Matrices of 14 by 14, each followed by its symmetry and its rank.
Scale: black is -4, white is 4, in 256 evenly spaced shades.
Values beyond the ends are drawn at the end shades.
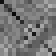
symmetric, full rank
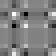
symmetric, rank one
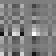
neither, rank one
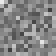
symmetric, full rank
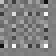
symmetric, rank two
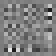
antisymmetric, rank two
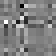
antisymmetric, rank two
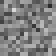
neither, full rank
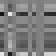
neither, rank one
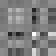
symmetric, rank one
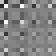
symmetric, rank two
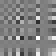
symmetric, rank one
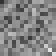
symmetric, full rank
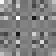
symmetric, rank two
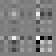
symmetric, rank one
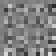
antisymmetric, rank two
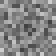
symmetric, full rank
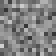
neither, full rank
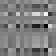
neither, rank one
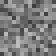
neither, full rank
